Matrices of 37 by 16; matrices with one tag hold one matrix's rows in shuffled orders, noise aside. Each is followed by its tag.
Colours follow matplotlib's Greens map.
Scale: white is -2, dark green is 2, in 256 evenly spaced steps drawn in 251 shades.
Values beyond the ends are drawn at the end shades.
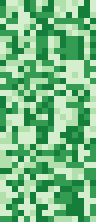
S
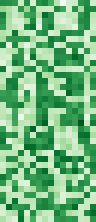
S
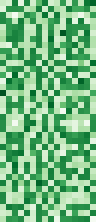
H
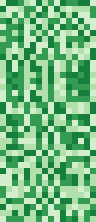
H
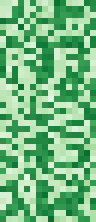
S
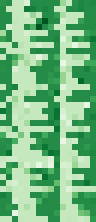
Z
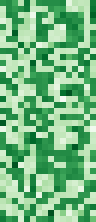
S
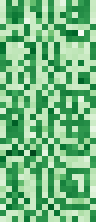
H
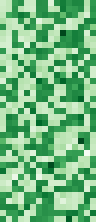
S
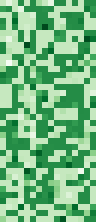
S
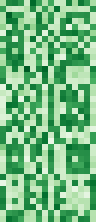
H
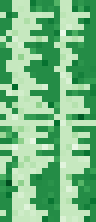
Z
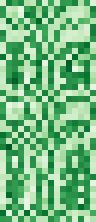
H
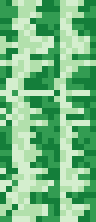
Z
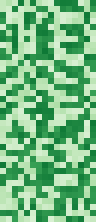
S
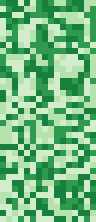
S
